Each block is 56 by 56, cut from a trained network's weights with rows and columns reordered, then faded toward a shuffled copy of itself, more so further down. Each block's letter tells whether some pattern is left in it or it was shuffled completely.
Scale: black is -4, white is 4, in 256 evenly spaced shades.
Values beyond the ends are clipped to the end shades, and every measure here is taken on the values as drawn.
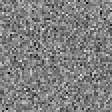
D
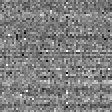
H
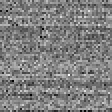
H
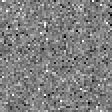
D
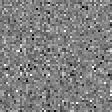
H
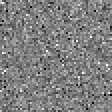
D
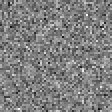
H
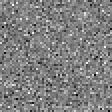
D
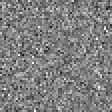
D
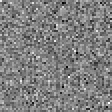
H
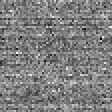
H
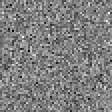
D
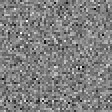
H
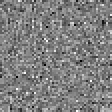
H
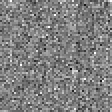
H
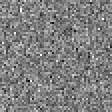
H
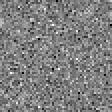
D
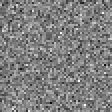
D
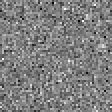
D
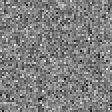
D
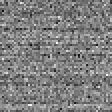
H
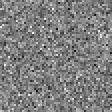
D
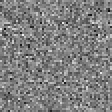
H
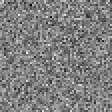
D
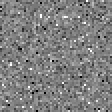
D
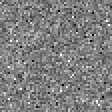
D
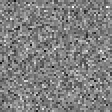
D
